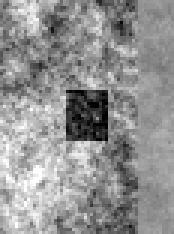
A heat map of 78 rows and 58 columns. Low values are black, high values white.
Seam: vertical, 80% of the way across, the right part calmer. Odd patch: lower, in the centre. Mirror symmetry: none. Ninth with the lowest average: centre. Ninth with the highest average: bottom left. Grain: blotchy.
